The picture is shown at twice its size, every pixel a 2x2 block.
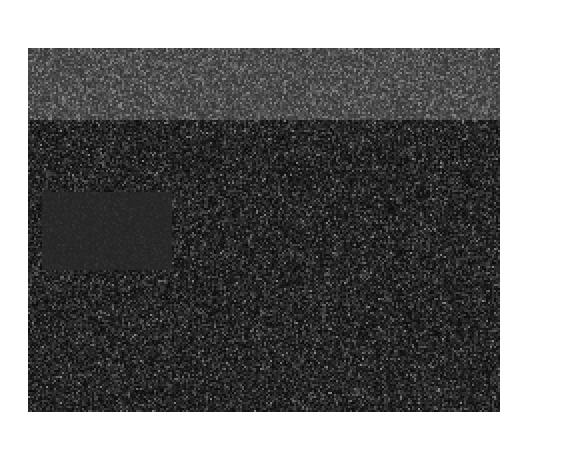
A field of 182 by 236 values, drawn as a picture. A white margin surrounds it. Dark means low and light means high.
Seam: horizontal, 20% of the way down, the top part higher. Odd patch: calmer, in the middle left. Average level on the scale: 20%. Calmest part: middle left. Stripes: none.
